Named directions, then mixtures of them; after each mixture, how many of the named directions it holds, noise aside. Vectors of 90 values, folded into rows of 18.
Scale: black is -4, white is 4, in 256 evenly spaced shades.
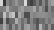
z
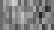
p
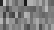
one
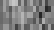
one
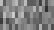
two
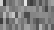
one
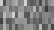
two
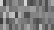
one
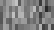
two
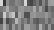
one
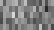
two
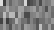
one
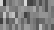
one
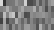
one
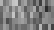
two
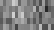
two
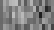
one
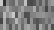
one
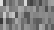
one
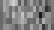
one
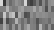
one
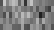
two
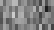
two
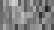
one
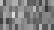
two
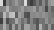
one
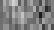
one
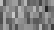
two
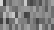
one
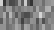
two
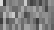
one
